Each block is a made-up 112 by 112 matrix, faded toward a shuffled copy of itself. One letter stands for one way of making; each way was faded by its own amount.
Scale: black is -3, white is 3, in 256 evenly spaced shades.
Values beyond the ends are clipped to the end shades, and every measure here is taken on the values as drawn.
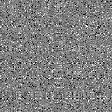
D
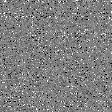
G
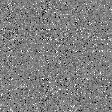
G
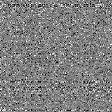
D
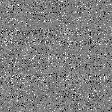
G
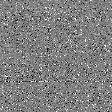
G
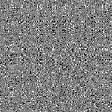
D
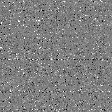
G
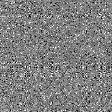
D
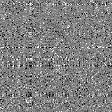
D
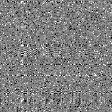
D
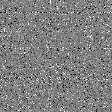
G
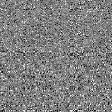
D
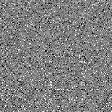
D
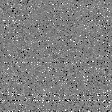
G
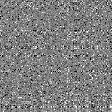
D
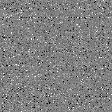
G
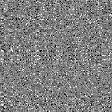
D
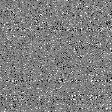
G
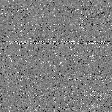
G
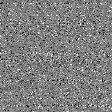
G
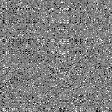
D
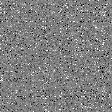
G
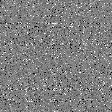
G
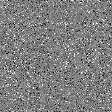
G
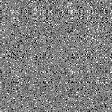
D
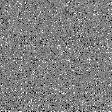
G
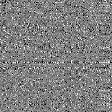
D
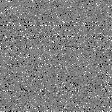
G
